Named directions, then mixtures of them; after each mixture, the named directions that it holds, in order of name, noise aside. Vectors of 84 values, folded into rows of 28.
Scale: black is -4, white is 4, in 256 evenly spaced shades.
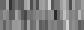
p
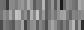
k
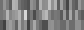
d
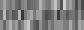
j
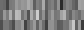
k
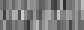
j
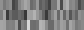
d, j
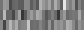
j, p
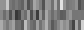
k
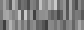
d, j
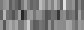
j, p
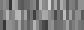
d, p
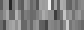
d, p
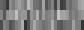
j, k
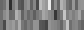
d, p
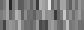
d, p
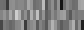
k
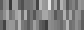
d, p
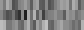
d, k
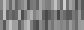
j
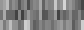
j, k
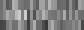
d, k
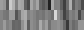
p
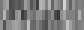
j, p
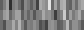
d, p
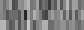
d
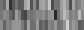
p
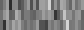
d, p
